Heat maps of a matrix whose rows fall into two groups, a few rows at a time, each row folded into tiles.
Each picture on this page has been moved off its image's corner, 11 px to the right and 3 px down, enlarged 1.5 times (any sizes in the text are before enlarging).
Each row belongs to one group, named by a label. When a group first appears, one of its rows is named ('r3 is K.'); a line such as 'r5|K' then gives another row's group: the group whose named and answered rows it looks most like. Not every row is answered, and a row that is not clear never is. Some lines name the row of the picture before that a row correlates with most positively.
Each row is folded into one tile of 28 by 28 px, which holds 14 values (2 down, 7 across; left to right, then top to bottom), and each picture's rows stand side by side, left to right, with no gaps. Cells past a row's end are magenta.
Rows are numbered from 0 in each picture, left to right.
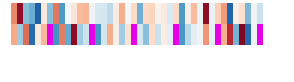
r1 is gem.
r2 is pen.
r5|gem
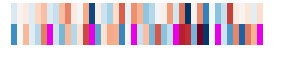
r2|pen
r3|gem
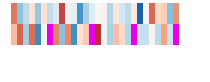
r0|gem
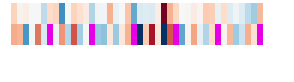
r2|pen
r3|pen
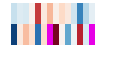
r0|pen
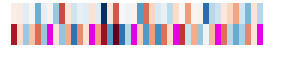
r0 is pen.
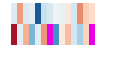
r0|gem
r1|pen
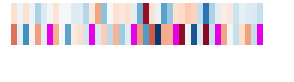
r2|gem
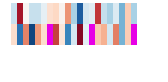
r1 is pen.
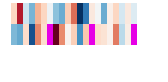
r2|gem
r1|gem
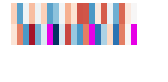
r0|gem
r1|pen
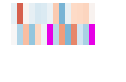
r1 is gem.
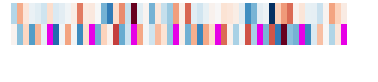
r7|pen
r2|pen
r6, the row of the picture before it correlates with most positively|1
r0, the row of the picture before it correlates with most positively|0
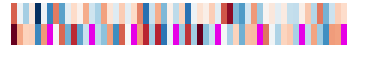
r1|gem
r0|gem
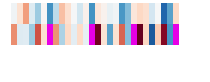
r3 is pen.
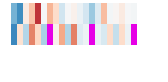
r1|gem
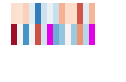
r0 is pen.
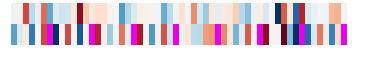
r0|pen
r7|pen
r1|pen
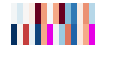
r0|pen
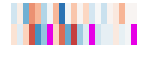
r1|gem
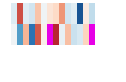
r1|gem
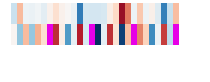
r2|pen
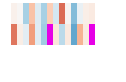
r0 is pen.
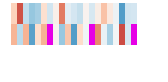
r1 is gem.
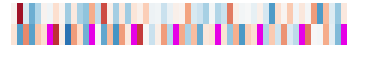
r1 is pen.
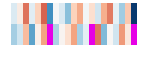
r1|pen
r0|pen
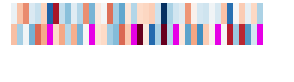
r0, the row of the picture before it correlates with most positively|2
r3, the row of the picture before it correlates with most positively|2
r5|gem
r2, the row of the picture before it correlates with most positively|2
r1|gem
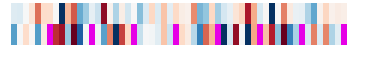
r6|gem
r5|pen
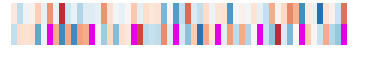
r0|pen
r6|pen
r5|gem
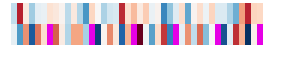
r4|gem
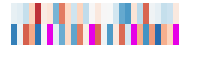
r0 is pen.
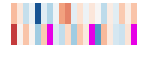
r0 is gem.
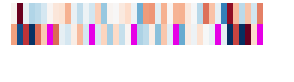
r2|gem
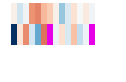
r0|pen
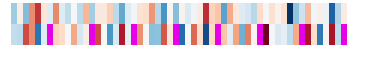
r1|gem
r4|pen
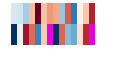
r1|pen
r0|pen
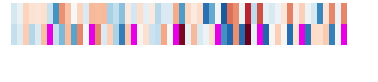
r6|pen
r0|pen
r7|pen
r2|gem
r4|gem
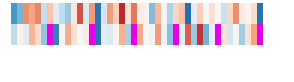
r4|gem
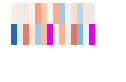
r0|pen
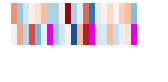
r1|pen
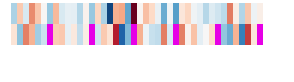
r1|gem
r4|gem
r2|pen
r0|pen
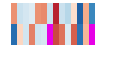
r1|gem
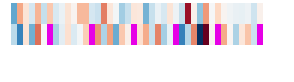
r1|pen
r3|gem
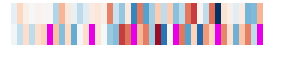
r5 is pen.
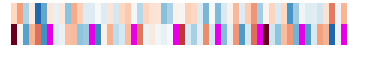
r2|pen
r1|pen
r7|pen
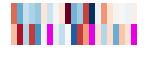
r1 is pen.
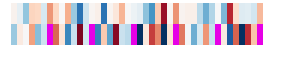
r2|gem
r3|pen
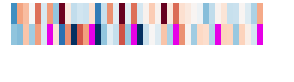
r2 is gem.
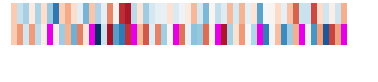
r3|gem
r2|pen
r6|pen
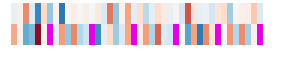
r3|gem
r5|gem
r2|pen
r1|gem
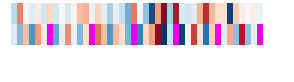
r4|pen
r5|gem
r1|pen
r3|pen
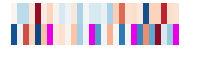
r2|pen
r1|gem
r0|pen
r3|gem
